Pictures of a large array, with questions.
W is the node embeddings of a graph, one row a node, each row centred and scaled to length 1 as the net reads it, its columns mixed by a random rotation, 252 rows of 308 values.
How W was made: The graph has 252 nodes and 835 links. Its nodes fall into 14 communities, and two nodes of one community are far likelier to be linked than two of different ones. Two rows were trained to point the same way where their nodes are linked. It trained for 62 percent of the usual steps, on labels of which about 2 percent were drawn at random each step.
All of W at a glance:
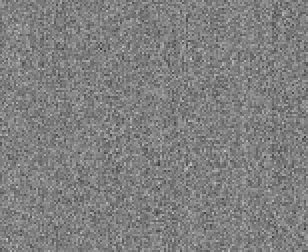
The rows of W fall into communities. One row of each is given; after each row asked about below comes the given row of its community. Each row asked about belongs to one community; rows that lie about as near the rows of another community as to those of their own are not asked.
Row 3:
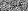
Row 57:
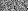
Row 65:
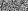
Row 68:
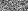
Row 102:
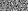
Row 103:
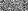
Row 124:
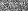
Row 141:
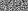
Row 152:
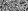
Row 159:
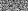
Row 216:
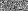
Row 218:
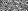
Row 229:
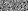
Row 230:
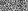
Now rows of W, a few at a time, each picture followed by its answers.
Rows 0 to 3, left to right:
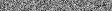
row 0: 229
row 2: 57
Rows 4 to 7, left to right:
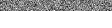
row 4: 65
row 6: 159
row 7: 230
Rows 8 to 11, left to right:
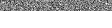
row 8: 152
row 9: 57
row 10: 218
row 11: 141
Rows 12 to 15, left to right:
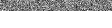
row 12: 124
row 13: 68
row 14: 124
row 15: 218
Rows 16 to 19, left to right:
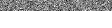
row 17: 3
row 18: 159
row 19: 102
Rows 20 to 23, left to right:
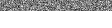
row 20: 102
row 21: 141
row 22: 216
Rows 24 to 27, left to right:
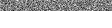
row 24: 103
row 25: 216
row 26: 57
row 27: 141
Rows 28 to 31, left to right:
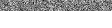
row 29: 102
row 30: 124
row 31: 68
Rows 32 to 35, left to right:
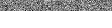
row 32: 218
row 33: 103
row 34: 3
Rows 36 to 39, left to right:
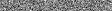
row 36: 102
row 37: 103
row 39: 216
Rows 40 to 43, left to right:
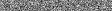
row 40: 124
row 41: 159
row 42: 65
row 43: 216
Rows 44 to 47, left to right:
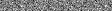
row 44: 102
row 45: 230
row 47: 65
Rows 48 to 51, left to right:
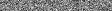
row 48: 68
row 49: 230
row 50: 230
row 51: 152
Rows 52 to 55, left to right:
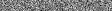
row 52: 57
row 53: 159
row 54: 216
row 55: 152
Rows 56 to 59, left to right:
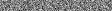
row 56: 68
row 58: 57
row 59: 57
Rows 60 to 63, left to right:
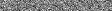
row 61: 218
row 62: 216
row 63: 216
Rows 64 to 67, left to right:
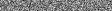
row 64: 216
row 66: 3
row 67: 65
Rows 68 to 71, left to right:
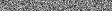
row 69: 3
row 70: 102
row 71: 159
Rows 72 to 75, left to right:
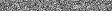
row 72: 216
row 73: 65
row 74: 216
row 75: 68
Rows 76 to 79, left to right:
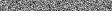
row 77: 3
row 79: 229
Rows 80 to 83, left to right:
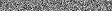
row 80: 218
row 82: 102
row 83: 68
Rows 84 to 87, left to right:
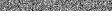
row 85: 103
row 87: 102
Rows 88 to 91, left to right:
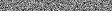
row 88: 229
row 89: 152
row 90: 218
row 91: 65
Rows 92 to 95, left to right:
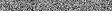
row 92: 124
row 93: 103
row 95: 65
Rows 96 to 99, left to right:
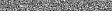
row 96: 102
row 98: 3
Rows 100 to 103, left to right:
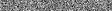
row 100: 159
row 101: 124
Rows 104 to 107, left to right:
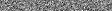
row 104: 68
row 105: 141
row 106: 218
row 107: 103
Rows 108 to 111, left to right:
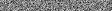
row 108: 218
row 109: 159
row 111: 68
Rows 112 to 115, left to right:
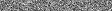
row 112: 141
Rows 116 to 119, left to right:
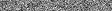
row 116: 3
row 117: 216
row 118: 102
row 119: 57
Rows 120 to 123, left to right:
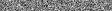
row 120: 57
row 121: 102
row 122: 230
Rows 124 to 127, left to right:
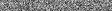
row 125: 230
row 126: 57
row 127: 152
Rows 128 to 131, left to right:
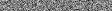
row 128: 68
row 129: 218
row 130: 216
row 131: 103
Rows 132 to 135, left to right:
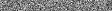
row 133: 65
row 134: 141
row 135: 68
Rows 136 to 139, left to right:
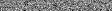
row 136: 229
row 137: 124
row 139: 152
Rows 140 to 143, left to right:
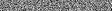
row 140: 229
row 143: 124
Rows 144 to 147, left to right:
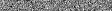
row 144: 159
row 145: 216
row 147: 218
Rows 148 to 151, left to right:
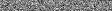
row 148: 218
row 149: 159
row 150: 218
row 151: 159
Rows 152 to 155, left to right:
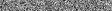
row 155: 141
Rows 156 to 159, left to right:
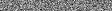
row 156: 218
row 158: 68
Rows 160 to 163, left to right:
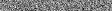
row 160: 124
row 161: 159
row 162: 124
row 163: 102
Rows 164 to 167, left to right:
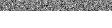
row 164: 57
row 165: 102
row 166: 124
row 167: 103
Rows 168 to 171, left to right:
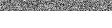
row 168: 68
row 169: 216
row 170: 229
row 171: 218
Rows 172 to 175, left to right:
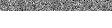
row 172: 230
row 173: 218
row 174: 141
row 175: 216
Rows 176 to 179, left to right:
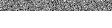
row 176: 159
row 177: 229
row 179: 68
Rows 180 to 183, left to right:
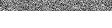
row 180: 218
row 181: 229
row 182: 229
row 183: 57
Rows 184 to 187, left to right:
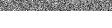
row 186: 103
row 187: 152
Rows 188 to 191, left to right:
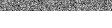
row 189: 159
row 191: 230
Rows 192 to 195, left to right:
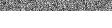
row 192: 102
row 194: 159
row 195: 65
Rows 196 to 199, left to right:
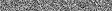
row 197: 57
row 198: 57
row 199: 216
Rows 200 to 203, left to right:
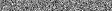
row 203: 3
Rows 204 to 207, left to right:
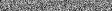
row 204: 159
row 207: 124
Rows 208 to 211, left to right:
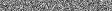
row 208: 218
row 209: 216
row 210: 57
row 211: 103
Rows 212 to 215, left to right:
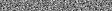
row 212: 102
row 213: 102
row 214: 102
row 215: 65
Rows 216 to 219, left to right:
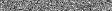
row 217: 141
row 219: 216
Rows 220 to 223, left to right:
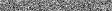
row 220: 103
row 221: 103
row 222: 124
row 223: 216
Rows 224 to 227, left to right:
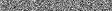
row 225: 68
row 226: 65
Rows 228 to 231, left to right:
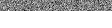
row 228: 230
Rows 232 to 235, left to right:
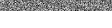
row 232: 141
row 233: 102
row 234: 3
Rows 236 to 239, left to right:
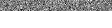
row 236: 218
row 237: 3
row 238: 68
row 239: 68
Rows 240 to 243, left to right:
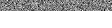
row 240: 68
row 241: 159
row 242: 218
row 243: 102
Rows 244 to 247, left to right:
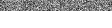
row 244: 57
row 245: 3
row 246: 103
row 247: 65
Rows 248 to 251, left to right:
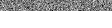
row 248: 57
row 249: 229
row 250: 229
